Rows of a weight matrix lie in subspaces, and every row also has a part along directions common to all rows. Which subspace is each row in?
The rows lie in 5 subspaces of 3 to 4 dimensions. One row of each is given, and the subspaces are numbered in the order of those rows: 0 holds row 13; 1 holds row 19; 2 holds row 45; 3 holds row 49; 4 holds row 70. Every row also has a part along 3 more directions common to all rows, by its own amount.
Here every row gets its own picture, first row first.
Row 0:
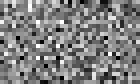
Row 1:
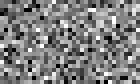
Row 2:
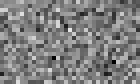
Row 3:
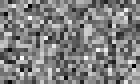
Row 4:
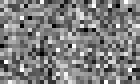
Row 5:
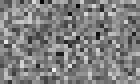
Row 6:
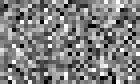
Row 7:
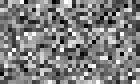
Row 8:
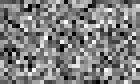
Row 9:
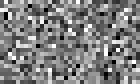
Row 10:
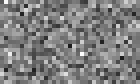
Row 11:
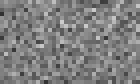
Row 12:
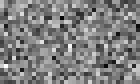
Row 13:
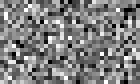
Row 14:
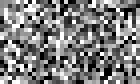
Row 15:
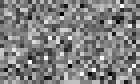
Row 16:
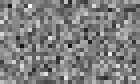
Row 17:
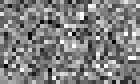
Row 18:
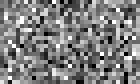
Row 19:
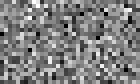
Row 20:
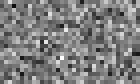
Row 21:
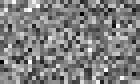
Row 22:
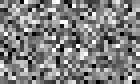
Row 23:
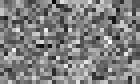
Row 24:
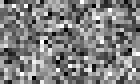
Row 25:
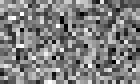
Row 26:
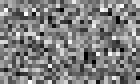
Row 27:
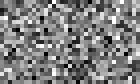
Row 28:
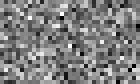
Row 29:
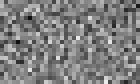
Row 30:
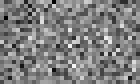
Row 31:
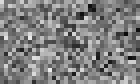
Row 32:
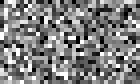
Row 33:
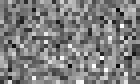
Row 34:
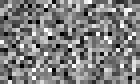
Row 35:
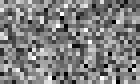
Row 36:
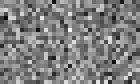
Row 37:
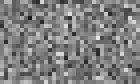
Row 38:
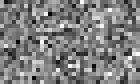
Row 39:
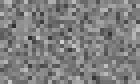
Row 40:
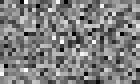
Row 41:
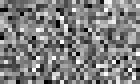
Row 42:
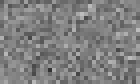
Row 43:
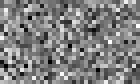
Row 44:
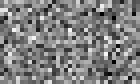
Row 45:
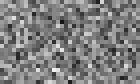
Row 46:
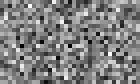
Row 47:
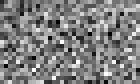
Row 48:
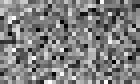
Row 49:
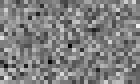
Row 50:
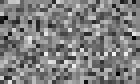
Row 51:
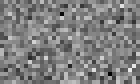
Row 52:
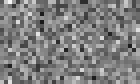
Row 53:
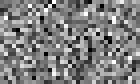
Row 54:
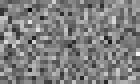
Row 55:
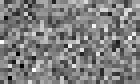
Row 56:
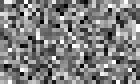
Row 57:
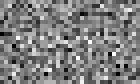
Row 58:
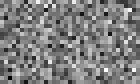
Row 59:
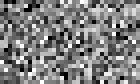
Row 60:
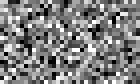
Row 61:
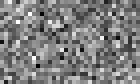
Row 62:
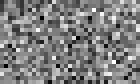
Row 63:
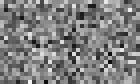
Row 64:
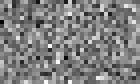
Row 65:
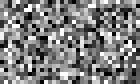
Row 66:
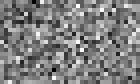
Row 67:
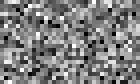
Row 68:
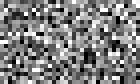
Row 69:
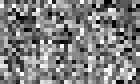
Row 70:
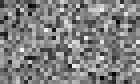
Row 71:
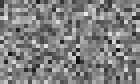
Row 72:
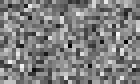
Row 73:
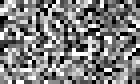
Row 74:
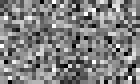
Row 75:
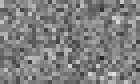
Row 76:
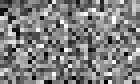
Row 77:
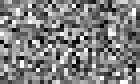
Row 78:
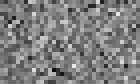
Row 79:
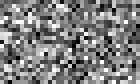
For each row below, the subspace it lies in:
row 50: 3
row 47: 3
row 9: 0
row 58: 1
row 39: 2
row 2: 0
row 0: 1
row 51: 4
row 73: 3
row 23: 1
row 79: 1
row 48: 2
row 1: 1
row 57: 1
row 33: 0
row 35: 4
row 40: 3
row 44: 0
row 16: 1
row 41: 4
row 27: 1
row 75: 4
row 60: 3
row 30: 2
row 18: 0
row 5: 1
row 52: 2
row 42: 4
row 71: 4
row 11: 1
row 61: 2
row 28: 4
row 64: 1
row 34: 3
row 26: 2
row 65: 2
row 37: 1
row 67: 3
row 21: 1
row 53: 3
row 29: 0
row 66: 1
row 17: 4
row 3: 0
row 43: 3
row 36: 4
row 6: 4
